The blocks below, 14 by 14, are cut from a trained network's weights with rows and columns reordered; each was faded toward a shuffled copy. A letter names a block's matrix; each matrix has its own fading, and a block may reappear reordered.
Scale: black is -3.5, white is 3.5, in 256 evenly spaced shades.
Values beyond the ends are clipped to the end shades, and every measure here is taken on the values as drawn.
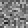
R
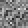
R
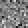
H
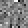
H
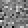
H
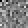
R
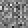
H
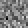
R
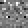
H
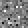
H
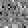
H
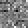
H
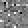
H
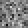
R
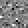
H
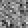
H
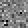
H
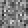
R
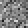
H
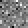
H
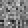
R
